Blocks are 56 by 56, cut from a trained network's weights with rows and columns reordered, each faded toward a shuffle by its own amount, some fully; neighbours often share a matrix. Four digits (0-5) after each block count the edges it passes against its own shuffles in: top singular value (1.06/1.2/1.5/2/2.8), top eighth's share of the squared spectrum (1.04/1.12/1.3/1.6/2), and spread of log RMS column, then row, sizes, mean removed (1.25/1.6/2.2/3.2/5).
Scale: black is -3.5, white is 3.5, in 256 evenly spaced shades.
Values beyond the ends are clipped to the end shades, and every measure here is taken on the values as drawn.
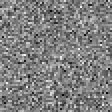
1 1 0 0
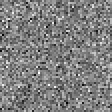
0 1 0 0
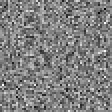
3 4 2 1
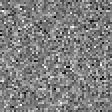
1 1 0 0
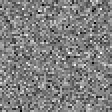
0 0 0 0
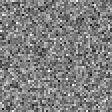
0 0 0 0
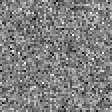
1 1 0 0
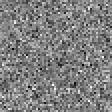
1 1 0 0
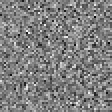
3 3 1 0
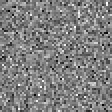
1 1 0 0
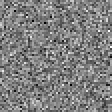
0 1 0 0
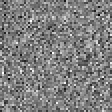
2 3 1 0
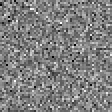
0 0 0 0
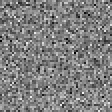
0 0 0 0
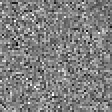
0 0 0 0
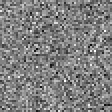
3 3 1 1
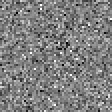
0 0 0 0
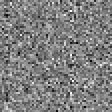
2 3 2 1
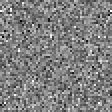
0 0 0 0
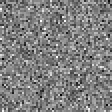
0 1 0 0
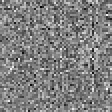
3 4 2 1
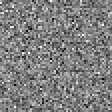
1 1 0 0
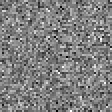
2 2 1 0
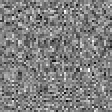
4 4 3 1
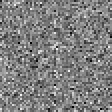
2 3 1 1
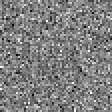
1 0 0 0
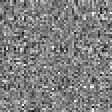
3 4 2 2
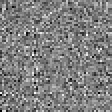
2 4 2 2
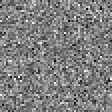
2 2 1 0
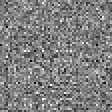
3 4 2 2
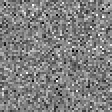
0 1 0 0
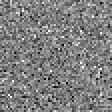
1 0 0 0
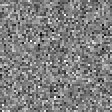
1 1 0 0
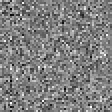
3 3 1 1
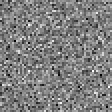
2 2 0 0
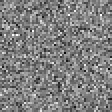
0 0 0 0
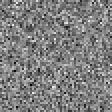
1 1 0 0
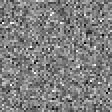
2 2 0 0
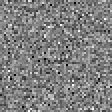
0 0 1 0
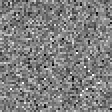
1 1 0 0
